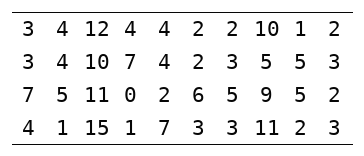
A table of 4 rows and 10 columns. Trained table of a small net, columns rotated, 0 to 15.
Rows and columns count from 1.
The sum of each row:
44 46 52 50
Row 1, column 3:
12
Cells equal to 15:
1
